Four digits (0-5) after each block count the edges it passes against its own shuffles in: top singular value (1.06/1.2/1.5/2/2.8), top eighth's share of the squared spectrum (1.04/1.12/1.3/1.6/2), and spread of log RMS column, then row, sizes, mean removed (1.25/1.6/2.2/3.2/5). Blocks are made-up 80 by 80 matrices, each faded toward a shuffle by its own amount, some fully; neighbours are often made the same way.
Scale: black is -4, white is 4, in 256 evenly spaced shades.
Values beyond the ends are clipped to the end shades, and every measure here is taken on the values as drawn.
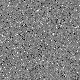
0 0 0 0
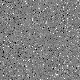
2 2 1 0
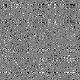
4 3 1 2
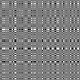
5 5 4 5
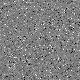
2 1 0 0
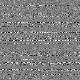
2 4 0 4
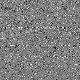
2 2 0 2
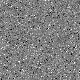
0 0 0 0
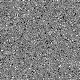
0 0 0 0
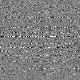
3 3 0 4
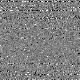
2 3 0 3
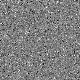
0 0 0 1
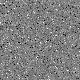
0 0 0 0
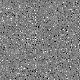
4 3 1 1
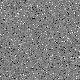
1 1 0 0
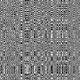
5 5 4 3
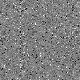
3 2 1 0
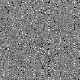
4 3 2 1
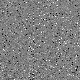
2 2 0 0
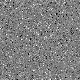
2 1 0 0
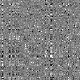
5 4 3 2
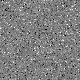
2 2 0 0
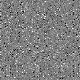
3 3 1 1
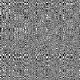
5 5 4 3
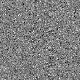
3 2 1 0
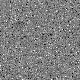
0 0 0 0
